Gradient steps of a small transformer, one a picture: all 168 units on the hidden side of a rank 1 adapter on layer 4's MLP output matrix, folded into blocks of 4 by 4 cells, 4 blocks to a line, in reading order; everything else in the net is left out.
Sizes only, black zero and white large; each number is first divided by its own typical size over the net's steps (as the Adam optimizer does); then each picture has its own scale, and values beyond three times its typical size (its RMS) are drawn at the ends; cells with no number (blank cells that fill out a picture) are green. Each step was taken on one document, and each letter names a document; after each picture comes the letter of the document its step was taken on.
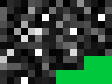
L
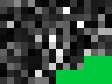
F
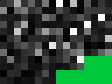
L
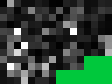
L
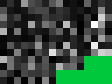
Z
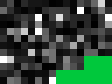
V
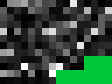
Z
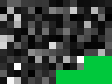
V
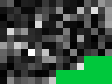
V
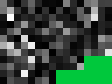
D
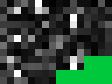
F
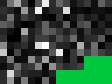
F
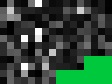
L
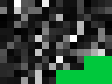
F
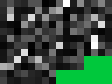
D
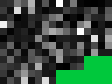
F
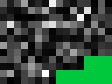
Z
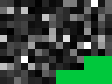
D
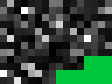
Z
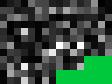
L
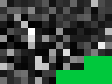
D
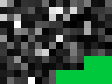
V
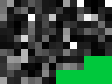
D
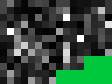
V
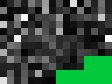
F
